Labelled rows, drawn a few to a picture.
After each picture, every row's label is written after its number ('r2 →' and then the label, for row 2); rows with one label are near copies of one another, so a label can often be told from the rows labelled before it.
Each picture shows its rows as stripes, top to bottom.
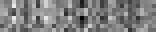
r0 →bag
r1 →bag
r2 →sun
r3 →sun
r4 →bag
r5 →bag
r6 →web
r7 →sun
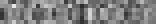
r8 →sun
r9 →bag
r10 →web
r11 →web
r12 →web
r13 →bag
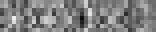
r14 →sun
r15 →sun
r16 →web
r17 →web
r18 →bag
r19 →bag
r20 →web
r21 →sun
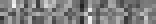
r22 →bag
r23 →bag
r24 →web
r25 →sun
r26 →web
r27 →web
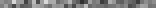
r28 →bag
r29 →sun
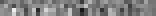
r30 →web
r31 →sun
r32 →bag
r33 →bag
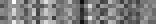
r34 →bag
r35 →web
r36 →bag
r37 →bag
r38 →web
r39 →bag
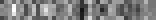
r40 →web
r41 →bag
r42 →bag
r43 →bag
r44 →web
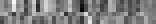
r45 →bag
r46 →bag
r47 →bag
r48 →sun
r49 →web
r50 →web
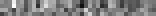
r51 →bag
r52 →bag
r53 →sun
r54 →web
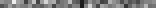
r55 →bag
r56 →web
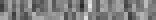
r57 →web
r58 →web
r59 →web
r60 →sun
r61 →sun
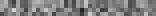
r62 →sun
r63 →sun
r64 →bag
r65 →web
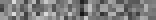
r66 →bag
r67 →web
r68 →web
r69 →bag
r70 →sun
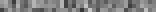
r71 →sun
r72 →sun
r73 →web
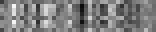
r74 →web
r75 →bag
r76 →bag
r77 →bag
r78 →web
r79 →bag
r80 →bag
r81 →web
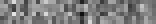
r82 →bag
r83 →sun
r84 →sun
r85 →bag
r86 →web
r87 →web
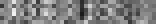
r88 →bag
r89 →web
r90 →bag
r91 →bag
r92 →web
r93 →sun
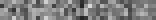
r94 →bag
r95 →web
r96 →sun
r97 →sun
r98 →bag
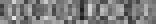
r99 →bag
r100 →web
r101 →web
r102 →web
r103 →bag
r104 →sun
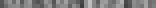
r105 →web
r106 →web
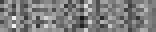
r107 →web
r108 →sun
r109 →web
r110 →sun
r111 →bag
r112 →web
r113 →bag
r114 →sun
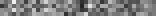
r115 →bag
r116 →web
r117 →bag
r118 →sun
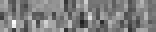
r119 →sun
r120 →sun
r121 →sun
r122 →web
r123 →web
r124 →bag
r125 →bag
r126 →sun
